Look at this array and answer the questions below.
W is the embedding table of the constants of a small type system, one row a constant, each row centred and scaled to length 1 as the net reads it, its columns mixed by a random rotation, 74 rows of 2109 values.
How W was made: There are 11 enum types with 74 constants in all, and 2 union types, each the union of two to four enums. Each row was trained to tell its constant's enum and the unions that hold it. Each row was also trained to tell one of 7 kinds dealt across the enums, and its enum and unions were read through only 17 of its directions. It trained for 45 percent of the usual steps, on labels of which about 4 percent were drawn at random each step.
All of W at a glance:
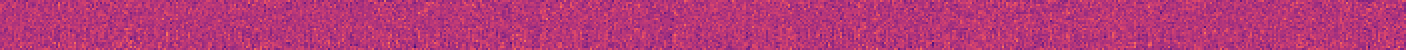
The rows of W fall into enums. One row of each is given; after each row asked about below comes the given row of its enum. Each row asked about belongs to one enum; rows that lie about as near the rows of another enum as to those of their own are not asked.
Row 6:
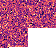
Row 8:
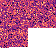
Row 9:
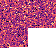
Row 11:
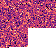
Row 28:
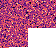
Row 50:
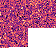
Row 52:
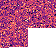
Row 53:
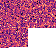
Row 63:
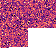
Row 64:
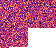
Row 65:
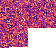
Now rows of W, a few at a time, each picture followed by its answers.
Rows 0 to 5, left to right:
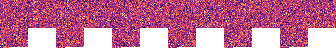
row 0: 9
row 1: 6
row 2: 9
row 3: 53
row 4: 63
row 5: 53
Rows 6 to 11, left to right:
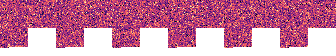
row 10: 8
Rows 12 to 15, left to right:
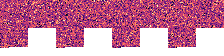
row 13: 63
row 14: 65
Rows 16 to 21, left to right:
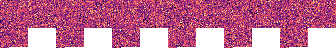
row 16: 8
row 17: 64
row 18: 65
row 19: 11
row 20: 28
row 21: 50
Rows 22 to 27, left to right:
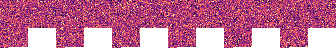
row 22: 64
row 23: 52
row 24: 50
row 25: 28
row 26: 8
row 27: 50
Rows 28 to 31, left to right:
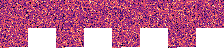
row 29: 50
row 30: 11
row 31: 65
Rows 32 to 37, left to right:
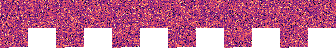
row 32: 63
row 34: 9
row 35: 63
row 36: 11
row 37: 65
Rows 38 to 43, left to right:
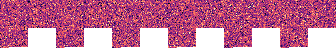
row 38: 28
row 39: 28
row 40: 64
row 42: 9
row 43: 6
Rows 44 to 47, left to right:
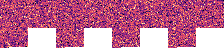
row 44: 11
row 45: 9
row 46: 50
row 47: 52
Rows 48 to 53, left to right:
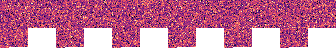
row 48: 11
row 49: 6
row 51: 64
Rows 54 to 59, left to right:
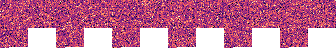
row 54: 65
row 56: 50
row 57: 50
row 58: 53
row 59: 53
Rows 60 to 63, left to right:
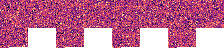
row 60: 28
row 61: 53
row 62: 6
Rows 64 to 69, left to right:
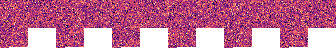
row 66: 53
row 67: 63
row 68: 64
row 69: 65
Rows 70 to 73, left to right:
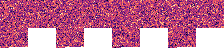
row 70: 64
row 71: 53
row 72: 65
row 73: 9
